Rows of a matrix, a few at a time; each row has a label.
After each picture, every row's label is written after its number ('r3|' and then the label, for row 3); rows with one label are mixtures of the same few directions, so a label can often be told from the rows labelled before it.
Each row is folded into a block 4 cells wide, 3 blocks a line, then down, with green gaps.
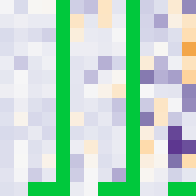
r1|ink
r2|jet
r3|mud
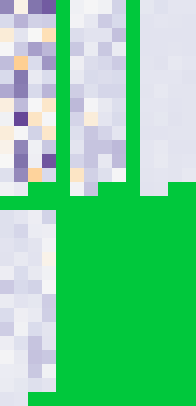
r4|ink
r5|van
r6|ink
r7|mud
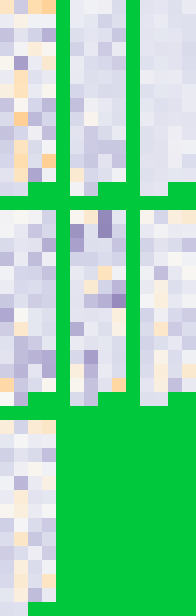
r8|ink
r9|van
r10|mud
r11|van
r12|jet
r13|ink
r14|ink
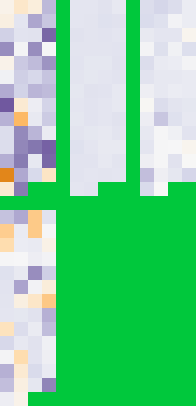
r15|van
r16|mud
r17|van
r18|jet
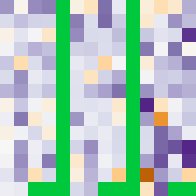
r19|ink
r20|jet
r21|van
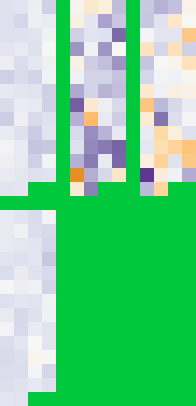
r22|mud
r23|van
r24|van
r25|mud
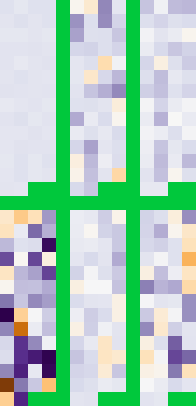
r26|ink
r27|jet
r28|ink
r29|van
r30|mud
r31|mud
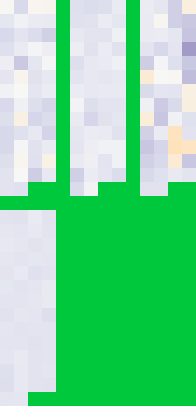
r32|ink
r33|van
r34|mud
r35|jet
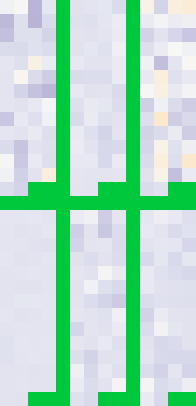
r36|jet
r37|mud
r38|ink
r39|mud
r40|jet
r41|van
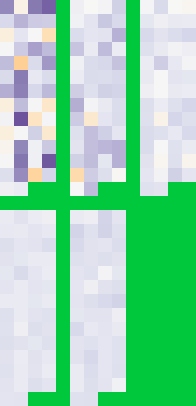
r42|ink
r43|van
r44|ink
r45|ink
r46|jet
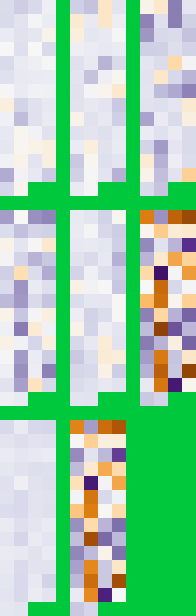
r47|van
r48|jet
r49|jet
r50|ink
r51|mud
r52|ink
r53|ink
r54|ink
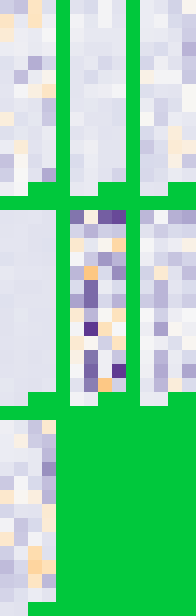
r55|jet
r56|jet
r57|mud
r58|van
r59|ink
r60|ink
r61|mud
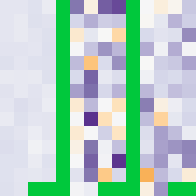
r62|mud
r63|ink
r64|van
